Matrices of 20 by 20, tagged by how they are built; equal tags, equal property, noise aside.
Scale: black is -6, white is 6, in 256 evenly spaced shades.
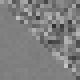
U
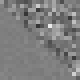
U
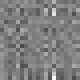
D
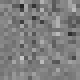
D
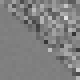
U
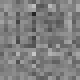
D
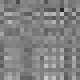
D
